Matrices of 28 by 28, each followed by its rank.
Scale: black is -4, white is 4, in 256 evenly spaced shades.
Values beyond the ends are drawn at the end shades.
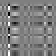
one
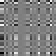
one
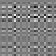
one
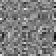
five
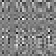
three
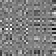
three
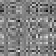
three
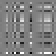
one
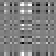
one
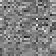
five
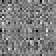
five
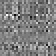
three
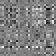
three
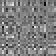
three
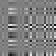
one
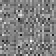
five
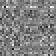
five
